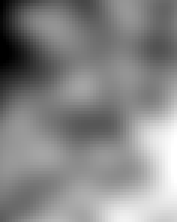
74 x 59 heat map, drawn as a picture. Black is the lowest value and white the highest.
Mirror symmetry: none. Ninth with the lowest average: top left. Ninth with the highest average: bottom right. Lone odd cells: none. Slope: up to the bottom right. Stripes: none. Grain: smooth.
